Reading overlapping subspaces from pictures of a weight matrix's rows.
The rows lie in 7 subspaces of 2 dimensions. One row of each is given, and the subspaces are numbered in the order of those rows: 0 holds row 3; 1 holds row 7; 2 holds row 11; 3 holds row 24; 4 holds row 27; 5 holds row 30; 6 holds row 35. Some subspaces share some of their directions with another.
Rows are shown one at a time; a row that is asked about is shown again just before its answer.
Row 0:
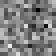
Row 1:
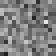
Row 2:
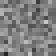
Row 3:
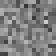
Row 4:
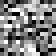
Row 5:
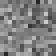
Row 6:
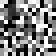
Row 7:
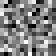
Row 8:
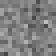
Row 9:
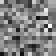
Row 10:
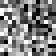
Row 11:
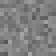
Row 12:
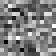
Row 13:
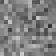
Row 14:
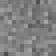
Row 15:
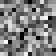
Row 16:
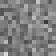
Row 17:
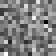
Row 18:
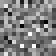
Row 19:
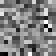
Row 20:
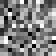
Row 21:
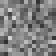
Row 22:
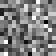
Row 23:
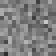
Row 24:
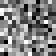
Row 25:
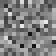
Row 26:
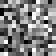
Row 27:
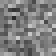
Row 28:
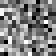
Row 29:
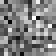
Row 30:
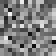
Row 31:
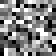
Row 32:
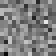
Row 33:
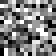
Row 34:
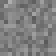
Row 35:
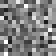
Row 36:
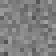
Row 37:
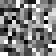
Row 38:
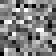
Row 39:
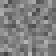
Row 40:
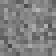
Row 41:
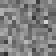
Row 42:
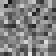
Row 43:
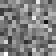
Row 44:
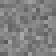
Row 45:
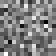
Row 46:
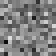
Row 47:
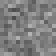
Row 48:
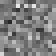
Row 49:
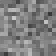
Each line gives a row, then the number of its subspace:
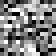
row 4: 4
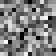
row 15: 2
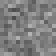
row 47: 4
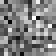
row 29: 3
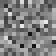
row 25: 5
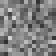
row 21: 5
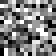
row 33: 0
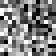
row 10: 3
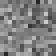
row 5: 2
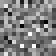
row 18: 5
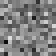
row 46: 4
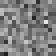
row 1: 0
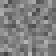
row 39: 1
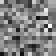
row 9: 3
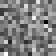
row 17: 5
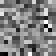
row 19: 3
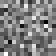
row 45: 5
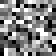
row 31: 0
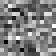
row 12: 4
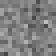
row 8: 6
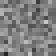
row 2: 1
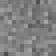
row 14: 2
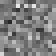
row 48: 0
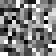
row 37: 0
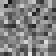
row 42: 1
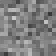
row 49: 4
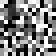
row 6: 1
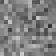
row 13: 3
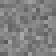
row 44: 2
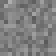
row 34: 1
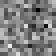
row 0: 6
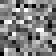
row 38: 0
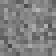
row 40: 6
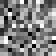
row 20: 5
